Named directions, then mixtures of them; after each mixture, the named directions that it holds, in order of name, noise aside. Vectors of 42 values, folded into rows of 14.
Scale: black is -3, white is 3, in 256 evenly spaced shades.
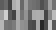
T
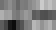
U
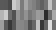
T, U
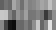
T, U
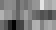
U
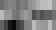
U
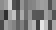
T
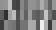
T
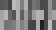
T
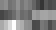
U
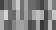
T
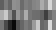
T, U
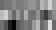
T, U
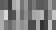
T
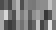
T, U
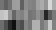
T, U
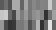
T, U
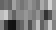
T, U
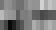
U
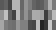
T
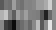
T, U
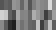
T, U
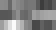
U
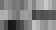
U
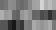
U
